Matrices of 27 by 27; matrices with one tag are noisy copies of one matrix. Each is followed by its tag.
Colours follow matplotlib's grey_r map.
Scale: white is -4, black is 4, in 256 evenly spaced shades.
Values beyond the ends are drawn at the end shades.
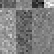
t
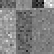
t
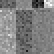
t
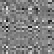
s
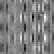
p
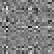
s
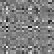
s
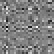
s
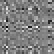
s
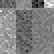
t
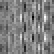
p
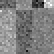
t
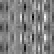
p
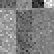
t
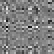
s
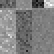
t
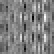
p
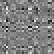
s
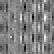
p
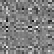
s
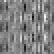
p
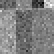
t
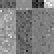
t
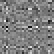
s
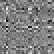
s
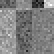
t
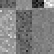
t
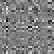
s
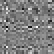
s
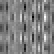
p
